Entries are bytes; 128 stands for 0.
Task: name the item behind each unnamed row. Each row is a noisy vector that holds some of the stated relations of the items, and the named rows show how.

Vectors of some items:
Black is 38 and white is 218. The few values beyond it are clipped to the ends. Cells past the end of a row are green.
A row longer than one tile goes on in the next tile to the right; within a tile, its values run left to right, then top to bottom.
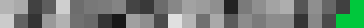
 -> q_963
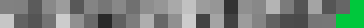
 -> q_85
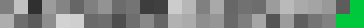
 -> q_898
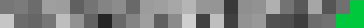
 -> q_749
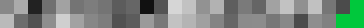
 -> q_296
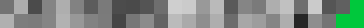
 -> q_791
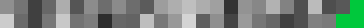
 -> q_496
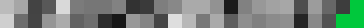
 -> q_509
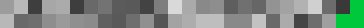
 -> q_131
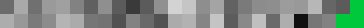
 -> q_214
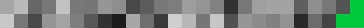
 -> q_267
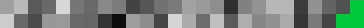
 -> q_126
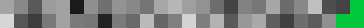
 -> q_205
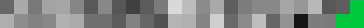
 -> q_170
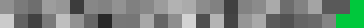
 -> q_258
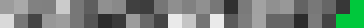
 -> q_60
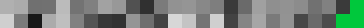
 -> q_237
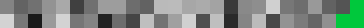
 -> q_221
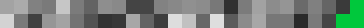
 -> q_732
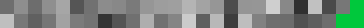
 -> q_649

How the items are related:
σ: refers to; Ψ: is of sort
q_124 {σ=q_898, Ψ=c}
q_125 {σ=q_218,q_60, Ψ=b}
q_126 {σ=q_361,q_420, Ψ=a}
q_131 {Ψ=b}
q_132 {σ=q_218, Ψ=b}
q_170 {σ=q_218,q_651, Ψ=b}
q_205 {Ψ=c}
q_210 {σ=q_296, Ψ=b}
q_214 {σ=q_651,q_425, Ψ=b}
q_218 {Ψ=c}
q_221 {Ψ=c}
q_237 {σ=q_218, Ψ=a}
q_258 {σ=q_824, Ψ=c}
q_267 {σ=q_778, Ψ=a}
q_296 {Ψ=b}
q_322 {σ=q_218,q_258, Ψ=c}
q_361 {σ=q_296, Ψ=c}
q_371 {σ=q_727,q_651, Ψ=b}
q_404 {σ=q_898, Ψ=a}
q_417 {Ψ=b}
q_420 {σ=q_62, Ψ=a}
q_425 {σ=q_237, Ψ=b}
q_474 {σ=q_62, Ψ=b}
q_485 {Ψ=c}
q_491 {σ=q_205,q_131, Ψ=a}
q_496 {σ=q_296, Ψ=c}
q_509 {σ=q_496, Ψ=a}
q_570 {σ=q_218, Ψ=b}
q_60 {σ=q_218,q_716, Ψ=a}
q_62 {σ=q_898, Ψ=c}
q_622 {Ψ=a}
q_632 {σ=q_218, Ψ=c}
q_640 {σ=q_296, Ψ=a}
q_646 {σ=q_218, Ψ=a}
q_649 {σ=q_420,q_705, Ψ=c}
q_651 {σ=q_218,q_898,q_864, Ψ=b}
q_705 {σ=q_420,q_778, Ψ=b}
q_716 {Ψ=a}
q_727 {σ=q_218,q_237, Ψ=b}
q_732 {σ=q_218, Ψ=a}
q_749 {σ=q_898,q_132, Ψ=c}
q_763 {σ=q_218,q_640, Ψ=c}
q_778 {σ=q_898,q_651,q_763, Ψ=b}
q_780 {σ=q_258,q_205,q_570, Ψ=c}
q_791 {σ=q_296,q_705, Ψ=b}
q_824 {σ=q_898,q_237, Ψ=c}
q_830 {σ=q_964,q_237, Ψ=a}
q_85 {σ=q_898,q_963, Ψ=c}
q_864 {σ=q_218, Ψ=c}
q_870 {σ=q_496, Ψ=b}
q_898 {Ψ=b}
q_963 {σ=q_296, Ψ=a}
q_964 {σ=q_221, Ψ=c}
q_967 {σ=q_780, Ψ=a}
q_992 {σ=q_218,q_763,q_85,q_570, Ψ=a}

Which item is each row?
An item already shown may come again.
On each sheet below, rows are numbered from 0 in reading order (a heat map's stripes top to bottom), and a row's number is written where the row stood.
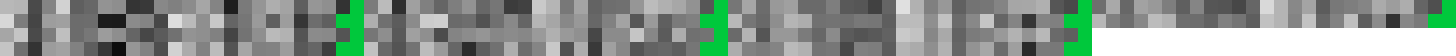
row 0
q_622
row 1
q_898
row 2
q_570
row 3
q_132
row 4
q_420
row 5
q_62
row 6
q_778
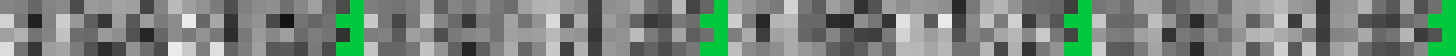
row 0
q_218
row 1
q_763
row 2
q_830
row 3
q_749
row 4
q_716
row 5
q_124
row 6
q_417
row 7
q_780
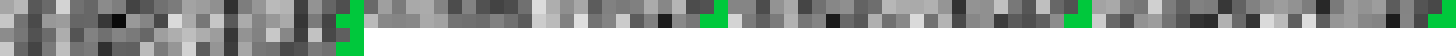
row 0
q_126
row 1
q_125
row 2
q_485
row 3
q_992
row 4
q_361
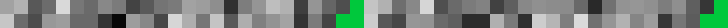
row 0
q_126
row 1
q_967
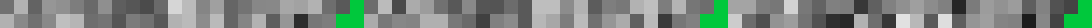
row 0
q_651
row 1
q_474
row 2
q_992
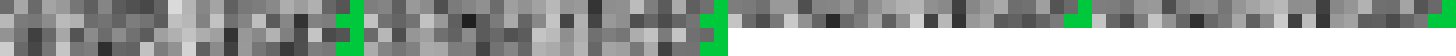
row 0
q_132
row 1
q_124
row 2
q_824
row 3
q_824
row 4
q_496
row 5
q_705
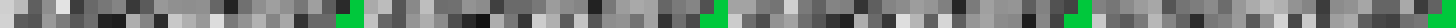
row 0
q_491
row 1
q_404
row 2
q_992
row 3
q_322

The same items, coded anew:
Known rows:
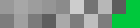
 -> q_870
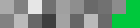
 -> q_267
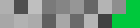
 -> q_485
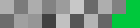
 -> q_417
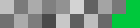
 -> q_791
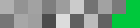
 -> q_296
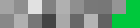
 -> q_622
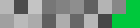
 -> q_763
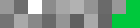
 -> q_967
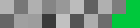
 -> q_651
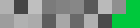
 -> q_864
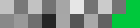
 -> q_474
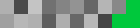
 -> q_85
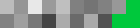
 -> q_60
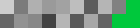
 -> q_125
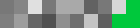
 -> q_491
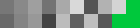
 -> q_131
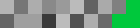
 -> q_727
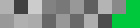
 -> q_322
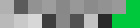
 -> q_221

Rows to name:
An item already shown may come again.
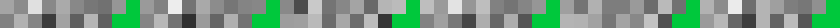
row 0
q_237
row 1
q_404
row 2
q_205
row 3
q_60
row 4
q_496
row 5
q_420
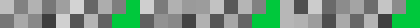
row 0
q_705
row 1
q_125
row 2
q_62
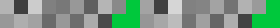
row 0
q_322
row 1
q_780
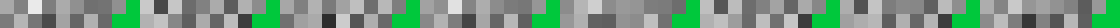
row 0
q_992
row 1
q_649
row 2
q_898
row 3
q_622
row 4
q_509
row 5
q_361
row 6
q_218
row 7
q_830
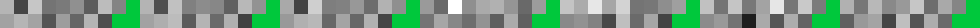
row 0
q_749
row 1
q_218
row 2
q_258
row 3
q_967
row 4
q_716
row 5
q_474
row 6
q_570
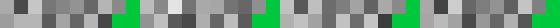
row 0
q_824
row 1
q_126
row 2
q_361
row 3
q_124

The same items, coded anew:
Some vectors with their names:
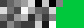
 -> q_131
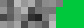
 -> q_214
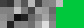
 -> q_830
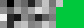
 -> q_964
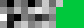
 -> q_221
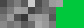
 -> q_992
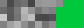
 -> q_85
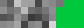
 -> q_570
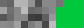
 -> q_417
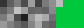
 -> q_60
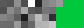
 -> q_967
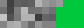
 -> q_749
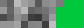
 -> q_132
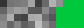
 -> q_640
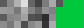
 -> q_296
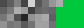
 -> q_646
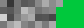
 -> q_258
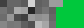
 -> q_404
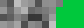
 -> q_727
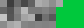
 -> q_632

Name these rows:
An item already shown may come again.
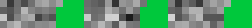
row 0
q_322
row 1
q_361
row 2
q_218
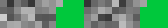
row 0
q_218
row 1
q_622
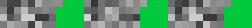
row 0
q_62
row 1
q_258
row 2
q_62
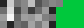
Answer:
q_509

